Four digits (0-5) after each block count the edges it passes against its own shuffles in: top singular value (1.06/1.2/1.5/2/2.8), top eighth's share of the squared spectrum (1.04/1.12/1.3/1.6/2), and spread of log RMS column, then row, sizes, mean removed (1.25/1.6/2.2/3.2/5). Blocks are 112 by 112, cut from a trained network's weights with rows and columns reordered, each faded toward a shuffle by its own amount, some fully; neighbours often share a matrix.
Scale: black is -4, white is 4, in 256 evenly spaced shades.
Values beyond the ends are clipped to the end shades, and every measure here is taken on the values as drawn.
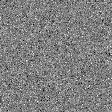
1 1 0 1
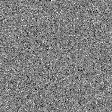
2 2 0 1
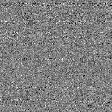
2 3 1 3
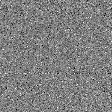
2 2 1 1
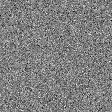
0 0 0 0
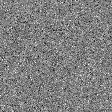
0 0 0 0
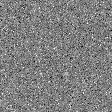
0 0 0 0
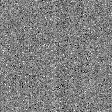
1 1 0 0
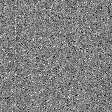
1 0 0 0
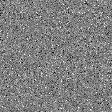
2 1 1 1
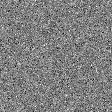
0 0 0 0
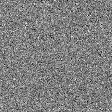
2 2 0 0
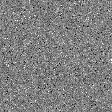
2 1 0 0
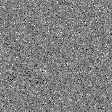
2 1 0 0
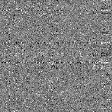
4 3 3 2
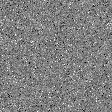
1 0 0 0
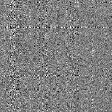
4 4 3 2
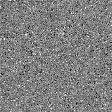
2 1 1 0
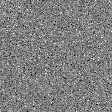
2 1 0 0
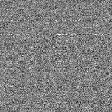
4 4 1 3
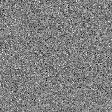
2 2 0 1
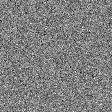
0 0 0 0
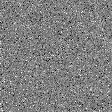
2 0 0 0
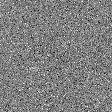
0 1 0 0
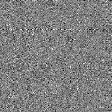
3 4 2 2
